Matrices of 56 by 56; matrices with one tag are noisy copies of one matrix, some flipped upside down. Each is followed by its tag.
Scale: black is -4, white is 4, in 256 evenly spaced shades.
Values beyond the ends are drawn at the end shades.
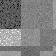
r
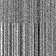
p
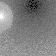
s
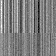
p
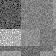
r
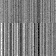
p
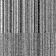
p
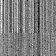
p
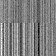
p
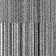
p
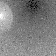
s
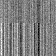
p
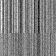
p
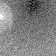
s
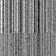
p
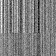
p
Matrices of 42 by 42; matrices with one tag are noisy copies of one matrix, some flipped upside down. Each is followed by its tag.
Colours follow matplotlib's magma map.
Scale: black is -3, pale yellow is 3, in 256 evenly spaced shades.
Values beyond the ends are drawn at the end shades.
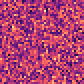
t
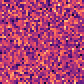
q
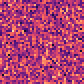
t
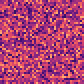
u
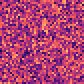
t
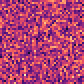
t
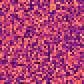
q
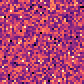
q
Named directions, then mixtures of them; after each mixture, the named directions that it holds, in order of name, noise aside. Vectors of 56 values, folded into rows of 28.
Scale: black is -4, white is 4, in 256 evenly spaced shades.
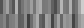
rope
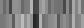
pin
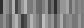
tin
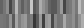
pin, rope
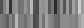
pin, rope, tin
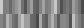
pin, rope, tin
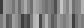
pin, rope, tin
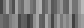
rope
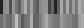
pin, rope, tin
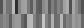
rope, tin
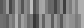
pin, rope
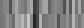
pin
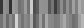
pin, rope, tin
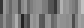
rope, tin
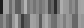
rope, tin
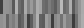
rope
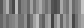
rope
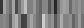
tin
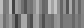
pin, tin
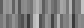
pin, rope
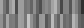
rope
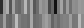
pin, rope, tin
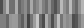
rope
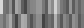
tin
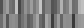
rope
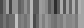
pin, rope, tin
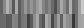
rope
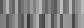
rope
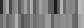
pin, rope, tin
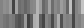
pin, rope, tin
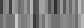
pin, rope, tin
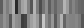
pin, rope, tin
